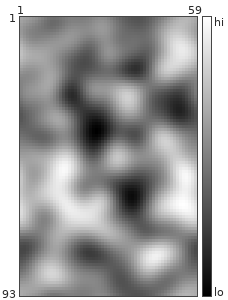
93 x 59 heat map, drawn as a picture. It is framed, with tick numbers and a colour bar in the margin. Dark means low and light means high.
Ninth with the lowest average: centre. Slope: none. Lone odd cells: none.
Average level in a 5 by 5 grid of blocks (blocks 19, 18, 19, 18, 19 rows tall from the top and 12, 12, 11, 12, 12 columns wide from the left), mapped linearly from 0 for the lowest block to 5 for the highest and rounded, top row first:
31215 | 20120 | 33124 | 45305 | 32132
